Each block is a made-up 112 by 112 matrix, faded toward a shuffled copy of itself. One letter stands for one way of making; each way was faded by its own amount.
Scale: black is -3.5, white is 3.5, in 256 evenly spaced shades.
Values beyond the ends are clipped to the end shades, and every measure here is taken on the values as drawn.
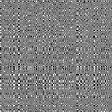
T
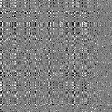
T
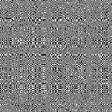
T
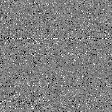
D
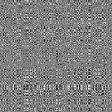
T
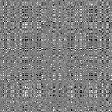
T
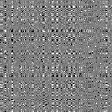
T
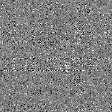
D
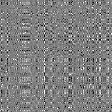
T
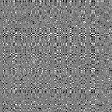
T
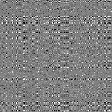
T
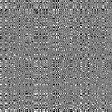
T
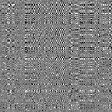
T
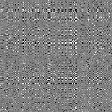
T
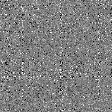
D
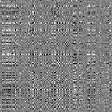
T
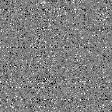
D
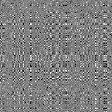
T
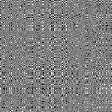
T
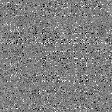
D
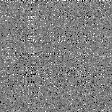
D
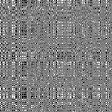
T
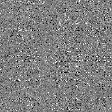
D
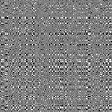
T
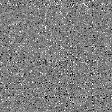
D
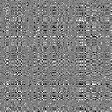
T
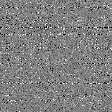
D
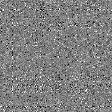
D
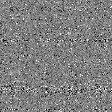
D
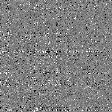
D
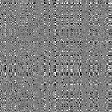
T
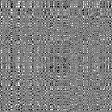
T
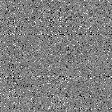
D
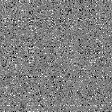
D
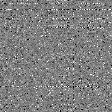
D
